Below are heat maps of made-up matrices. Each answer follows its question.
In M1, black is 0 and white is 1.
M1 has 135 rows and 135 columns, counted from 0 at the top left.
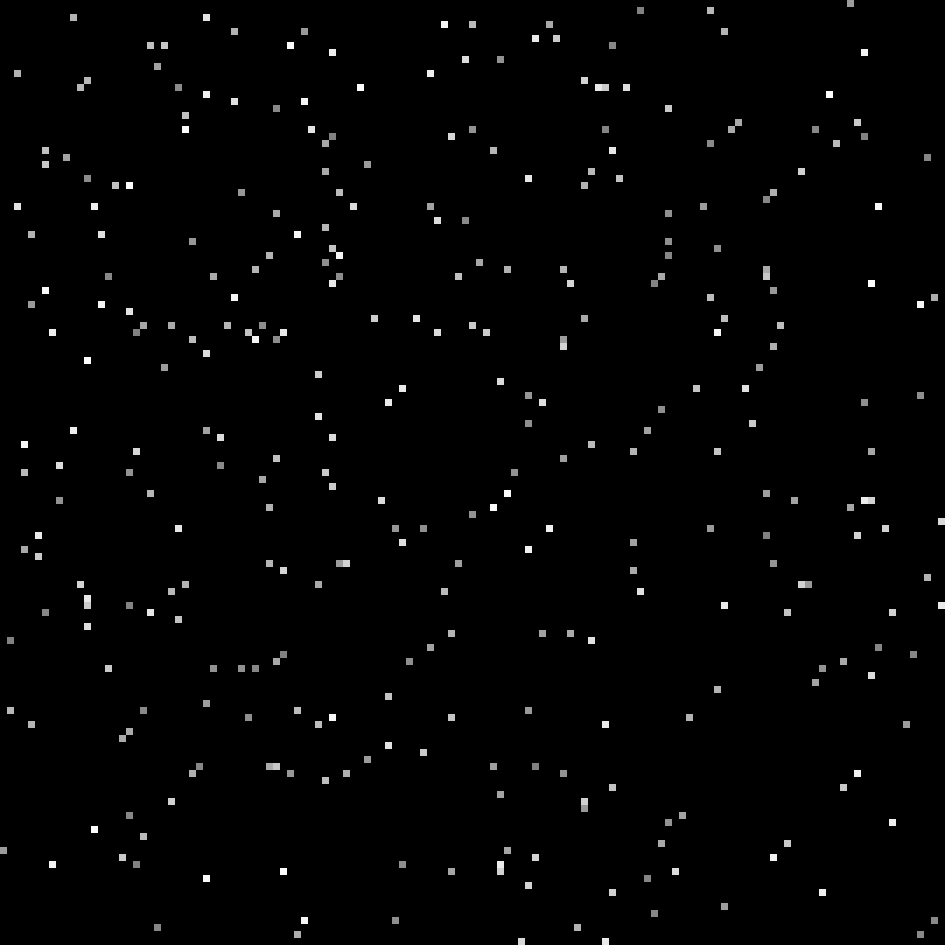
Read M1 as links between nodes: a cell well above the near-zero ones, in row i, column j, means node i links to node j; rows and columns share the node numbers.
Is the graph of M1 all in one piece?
no
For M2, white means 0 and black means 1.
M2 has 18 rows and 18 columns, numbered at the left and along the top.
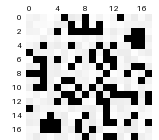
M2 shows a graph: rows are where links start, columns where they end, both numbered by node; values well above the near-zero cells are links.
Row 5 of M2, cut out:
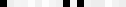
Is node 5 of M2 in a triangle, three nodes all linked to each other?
no
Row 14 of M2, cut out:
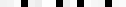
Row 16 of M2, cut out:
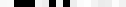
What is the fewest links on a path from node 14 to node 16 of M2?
2
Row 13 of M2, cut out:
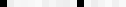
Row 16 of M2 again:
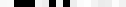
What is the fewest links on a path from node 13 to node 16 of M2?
4
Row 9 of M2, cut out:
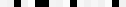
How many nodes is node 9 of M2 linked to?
5
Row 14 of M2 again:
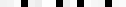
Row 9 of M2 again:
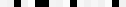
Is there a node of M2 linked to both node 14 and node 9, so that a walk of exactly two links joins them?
no
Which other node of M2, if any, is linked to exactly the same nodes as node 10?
node 6
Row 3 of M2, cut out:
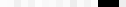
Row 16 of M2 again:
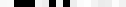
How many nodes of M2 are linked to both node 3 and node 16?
0
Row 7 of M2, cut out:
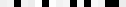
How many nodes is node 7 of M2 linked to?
6
